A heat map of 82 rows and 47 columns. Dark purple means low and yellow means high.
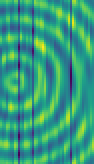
Grain: streaks running down. Rings: centred on the middle left. Odd lines: columns 10, 17 and 36. Slope: none.
